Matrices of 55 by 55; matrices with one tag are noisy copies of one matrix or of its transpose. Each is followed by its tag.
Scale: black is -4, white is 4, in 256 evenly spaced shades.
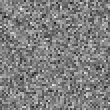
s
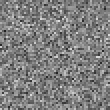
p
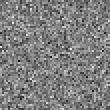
p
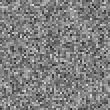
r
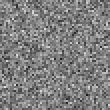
s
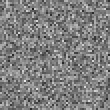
r
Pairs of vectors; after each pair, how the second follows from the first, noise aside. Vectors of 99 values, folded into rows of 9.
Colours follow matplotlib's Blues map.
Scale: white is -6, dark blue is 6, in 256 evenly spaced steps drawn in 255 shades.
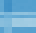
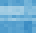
reversed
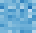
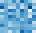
scaled up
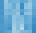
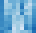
scaled up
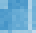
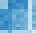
scaled up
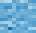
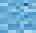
reversed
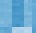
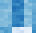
scaled up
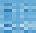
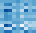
scaled up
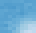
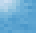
reversed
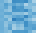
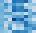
scaled up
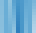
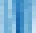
scaled up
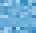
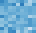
reversed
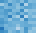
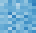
reversed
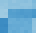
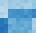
scaled up
